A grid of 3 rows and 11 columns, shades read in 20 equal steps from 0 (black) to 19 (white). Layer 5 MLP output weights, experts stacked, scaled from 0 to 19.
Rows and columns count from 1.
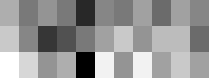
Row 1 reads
13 9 11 9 3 10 9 12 8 12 10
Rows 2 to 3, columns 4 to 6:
6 9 12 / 13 0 18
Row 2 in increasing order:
4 6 8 9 10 11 12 14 14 15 15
